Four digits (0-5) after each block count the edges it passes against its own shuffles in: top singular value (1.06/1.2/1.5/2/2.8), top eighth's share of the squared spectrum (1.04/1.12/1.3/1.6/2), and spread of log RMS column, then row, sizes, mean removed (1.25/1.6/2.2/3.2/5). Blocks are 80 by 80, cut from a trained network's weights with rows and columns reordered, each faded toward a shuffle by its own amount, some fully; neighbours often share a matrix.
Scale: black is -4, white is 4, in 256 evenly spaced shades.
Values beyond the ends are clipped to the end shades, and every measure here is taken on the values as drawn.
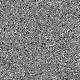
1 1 0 0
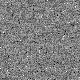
0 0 0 0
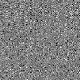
4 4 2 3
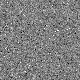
0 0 0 0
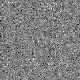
1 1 0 0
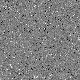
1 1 0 0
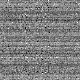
4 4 2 2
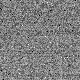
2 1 0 0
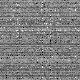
4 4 2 2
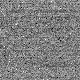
2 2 0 0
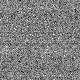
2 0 0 0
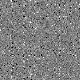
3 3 2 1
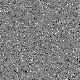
1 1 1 0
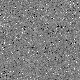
0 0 0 0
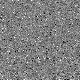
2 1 0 1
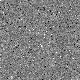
0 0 0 0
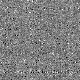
2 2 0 2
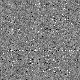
2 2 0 2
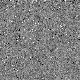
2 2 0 2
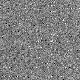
2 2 0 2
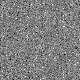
1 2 0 1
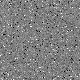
1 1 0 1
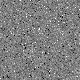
0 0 0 0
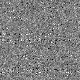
2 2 0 2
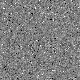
1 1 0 1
